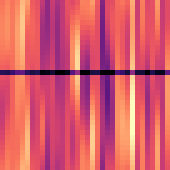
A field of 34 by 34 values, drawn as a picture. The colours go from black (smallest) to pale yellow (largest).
Odd lines: row 15. Slope: none. Grain: streaks running down. Ninth with the lowest average: centre. Ninth with the highest average: bottom right.
